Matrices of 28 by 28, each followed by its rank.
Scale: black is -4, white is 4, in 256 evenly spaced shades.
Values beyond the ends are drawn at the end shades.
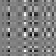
one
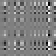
one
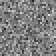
full rank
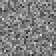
full rank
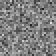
full rank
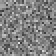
full rank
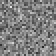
full rank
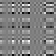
one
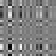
one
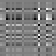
one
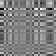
one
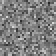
full rank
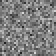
full rank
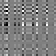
one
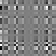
one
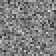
full rank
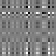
one
